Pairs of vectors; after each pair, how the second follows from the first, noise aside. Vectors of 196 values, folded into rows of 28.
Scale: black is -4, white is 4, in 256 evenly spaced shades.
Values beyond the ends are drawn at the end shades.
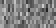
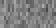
shrunk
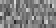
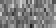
shuffled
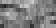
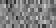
shuffled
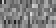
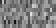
copied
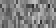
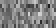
copied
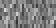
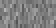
shrunk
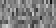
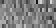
shuffled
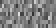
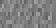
shrunk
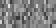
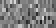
shuffled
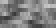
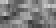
copied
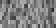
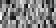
scaled up
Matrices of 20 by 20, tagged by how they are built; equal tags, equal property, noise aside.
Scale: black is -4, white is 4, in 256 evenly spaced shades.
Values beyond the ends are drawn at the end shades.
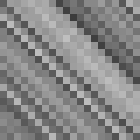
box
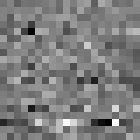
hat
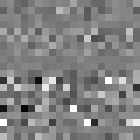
hat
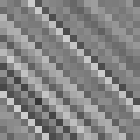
box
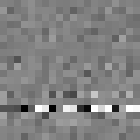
hat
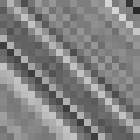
box
